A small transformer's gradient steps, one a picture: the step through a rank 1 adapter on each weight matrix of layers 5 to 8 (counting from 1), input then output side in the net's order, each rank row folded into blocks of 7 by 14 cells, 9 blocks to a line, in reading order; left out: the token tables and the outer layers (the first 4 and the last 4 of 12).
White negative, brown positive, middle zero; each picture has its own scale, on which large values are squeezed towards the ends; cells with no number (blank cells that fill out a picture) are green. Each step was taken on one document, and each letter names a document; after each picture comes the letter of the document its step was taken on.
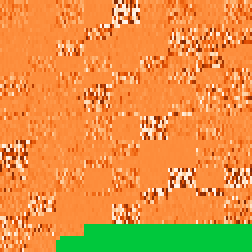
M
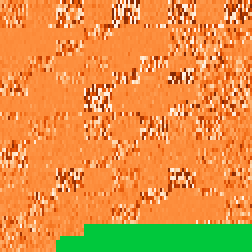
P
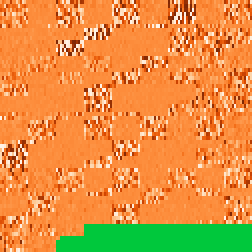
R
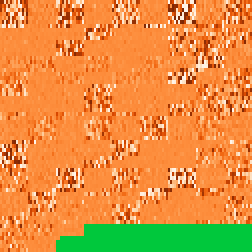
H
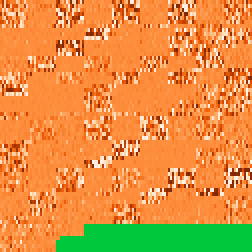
H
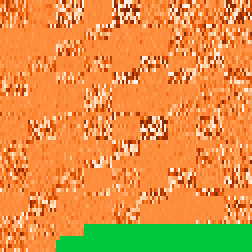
P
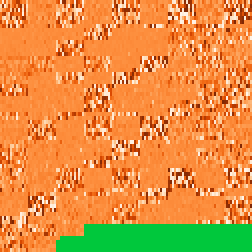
P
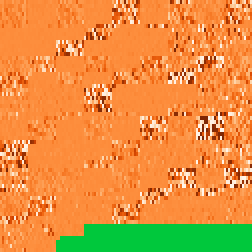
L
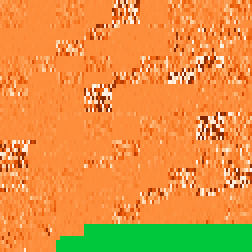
L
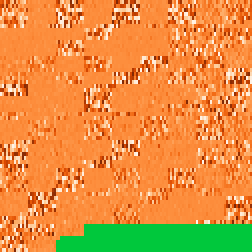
P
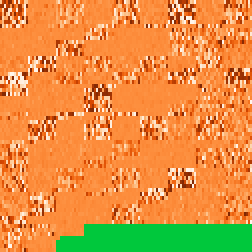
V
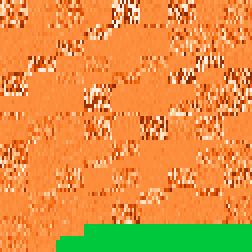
H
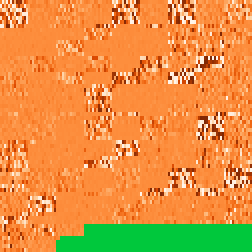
L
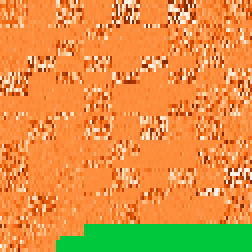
H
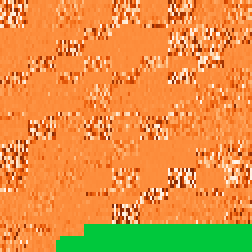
M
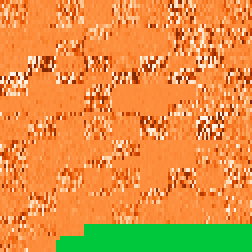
V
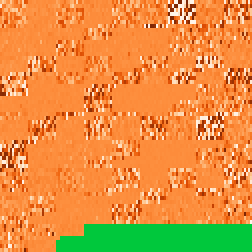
V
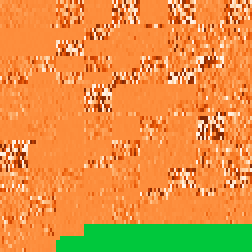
L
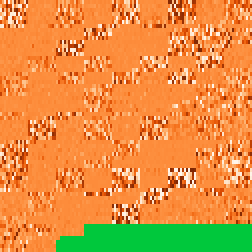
M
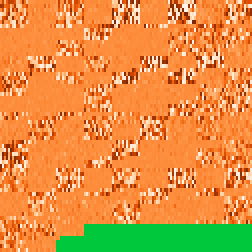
H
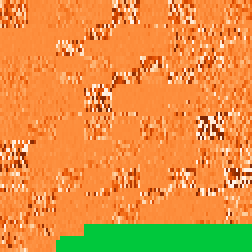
L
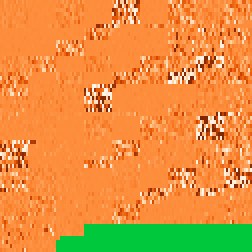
L
